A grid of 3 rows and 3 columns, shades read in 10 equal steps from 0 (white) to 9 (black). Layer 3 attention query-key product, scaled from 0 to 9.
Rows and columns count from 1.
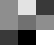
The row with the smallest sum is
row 1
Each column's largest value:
7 9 7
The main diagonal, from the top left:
4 5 0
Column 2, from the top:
1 5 9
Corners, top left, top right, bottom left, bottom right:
4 7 7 0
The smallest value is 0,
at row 3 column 3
